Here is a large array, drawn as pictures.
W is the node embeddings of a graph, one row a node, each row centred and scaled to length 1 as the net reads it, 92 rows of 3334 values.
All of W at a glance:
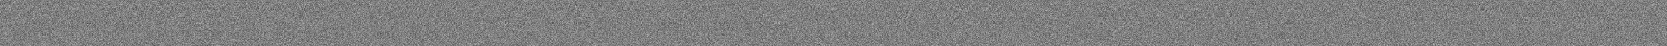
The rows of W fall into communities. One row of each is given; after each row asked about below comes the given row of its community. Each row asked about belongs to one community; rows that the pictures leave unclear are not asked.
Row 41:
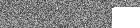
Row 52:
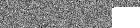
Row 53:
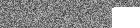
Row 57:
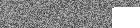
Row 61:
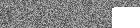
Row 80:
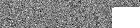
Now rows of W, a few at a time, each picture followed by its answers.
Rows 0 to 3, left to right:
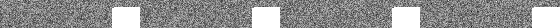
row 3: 52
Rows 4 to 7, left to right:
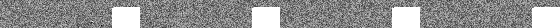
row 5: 53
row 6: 61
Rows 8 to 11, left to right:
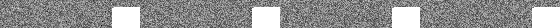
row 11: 57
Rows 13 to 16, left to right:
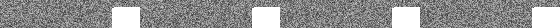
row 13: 53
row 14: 57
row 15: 61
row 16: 61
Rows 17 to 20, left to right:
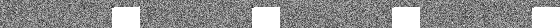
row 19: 80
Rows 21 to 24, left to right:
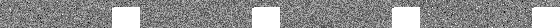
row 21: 80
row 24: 41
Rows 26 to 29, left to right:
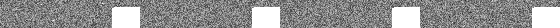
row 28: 61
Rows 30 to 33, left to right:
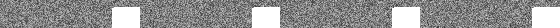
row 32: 61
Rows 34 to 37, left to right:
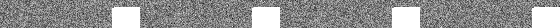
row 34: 52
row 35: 53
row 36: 53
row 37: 52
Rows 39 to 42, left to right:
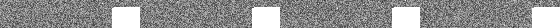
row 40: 57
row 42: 53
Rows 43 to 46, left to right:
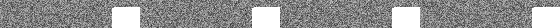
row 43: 52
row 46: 57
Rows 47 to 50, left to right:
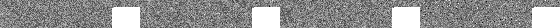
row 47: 57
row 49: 61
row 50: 41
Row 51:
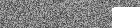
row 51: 80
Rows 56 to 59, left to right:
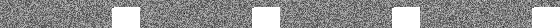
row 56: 52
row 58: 57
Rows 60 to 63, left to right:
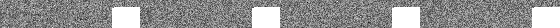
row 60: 52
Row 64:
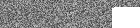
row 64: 61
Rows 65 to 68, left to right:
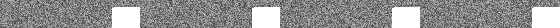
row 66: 57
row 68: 80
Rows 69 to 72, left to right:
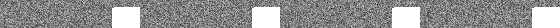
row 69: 57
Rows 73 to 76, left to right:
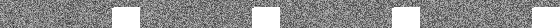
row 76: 80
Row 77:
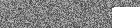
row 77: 57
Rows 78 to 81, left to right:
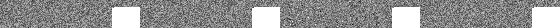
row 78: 61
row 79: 61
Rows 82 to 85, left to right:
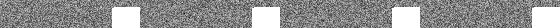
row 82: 52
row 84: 41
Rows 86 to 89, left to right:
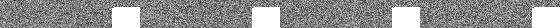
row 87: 53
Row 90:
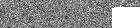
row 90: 61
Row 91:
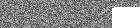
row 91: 57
